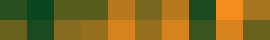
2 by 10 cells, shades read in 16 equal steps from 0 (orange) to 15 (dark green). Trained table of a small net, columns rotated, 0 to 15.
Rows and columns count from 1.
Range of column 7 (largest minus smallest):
2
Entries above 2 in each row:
9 7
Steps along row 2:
up down down down up down up down up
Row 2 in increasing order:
2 2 2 6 6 7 9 9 12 14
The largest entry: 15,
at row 1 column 2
